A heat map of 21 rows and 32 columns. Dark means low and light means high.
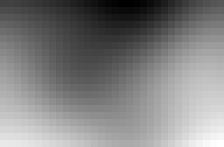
Slope: up to the bottom. Roughest part: top right. Ninth with the highest average: bottom right. Grain: smooth. Ninth with the lowest average: top middle. Lone odd cells: none.
